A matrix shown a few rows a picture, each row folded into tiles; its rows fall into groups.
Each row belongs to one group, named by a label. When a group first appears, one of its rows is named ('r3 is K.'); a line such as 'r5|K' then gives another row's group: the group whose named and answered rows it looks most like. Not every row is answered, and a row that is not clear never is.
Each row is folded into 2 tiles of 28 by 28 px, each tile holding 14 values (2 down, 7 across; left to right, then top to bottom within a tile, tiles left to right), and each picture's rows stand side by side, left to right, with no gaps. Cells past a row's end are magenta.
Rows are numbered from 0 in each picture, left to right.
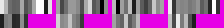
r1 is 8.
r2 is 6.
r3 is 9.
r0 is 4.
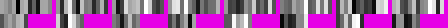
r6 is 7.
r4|9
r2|8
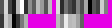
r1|9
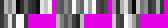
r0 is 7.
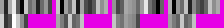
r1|6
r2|8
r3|6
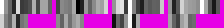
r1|7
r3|8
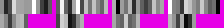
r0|8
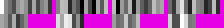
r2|6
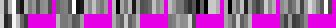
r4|6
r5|9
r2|6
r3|7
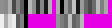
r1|6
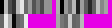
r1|6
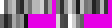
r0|4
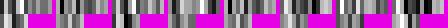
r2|4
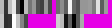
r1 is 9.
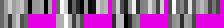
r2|4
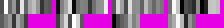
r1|7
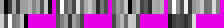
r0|9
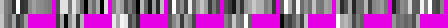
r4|9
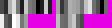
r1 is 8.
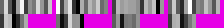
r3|4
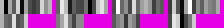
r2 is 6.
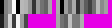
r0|7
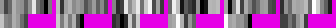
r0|8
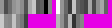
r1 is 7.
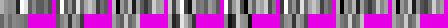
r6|6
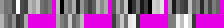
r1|6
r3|9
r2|7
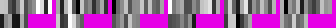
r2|7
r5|6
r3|4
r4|4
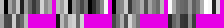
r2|7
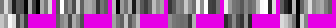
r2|6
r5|9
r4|4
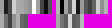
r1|6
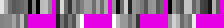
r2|9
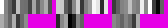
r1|4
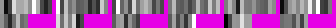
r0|8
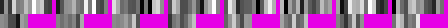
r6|8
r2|7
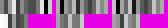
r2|6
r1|6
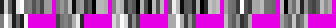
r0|4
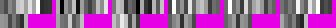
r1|6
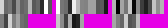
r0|9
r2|6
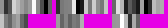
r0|8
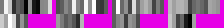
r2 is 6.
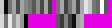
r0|9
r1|9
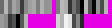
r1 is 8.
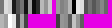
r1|7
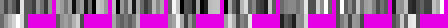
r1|7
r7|7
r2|6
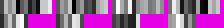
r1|7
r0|7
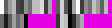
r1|4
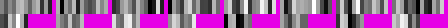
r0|9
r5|8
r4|4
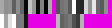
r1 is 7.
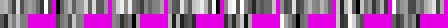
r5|9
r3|9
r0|9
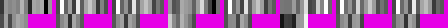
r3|8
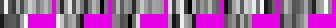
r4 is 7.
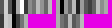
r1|6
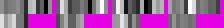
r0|8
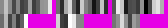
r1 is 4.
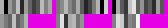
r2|4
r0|6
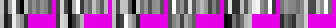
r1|4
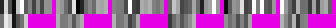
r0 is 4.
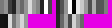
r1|7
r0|9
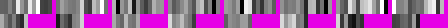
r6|9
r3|8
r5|8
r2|6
